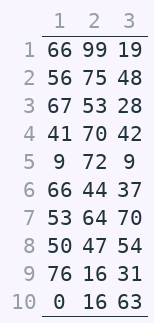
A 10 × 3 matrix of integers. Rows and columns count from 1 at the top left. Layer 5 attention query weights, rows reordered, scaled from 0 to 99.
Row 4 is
41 70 42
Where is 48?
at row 2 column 3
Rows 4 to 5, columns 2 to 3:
70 42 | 72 9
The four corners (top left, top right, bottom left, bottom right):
66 19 0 63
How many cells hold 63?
1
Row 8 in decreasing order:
54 50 47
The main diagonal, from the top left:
66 75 28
